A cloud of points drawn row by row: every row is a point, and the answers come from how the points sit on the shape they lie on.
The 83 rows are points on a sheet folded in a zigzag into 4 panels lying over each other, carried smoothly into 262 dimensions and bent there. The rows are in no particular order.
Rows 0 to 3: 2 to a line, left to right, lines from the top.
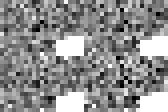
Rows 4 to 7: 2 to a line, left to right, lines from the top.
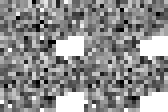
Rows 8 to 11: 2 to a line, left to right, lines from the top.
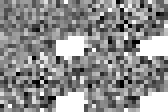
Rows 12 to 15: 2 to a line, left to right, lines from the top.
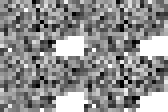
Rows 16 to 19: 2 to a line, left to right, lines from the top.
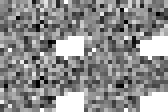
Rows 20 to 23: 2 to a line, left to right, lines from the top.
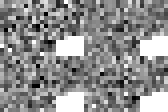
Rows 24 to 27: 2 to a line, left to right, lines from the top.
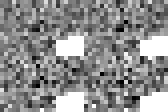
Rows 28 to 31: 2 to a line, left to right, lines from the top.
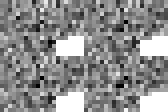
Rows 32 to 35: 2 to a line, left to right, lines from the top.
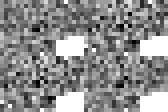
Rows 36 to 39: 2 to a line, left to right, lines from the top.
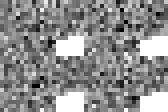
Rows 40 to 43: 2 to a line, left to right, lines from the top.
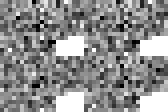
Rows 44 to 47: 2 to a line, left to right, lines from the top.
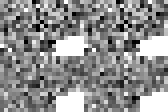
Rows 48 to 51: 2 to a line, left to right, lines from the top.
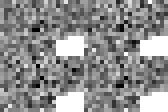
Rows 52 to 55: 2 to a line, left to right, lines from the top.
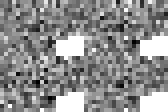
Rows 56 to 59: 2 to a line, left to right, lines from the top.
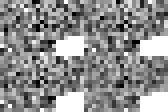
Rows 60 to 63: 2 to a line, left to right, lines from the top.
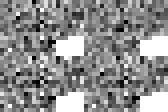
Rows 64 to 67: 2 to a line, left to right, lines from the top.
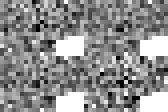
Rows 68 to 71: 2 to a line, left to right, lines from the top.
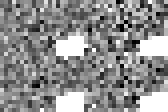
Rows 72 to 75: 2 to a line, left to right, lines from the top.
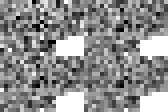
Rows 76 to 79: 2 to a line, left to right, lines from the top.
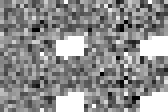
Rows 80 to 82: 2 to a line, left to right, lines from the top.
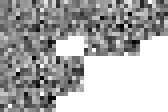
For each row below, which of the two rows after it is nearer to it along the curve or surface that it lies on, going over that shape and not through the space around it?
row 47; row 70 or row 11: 11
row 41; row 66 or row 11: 11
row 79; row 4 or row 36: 4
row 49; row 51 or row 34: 34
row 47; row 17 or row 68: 68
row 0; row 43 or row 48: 48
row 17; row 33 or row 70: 70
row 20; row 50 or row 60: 60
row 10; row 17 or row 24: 24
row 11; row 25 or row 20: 20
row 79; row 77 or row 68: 68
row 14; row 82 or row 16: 82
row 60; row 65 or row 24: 24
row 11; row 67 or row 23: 67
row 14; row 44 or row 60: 44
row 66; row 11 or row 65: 65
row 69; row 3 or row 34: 3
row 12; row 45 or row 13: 45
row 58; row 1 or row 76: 76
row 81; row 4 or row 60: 4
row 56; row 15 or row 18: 15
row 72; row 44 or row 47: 47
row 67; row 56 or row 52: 52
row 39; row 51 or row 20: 20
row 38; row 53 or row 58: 58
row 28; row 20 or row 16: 16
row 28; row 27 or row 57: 57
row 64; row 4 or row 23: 4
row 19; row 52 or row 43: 52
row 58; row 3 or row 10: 10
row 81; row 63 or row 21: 63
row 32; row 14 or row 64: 64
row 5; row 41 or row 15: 15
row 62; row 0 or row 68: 68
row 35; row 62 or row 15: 15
